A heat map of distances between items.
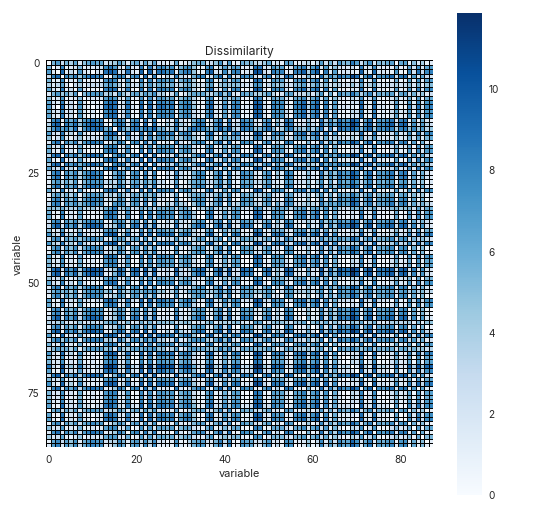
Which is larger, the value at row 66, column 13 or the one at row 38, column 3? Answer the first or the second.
the first
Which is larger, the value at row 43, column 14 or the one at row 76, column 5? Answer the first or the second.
the first
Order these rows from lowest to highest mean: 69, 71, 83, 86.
83, 86, 71, 69
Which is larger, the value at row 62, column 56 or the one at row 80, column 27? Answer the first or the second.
the first
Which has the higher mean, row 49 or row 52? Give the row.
52
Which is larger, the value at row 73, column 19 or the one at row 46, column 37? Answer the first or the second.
the second
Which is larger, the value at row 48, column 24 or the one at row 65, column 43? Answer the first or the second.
the first
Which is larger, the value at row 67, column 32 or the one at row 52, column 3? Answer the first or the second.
the first
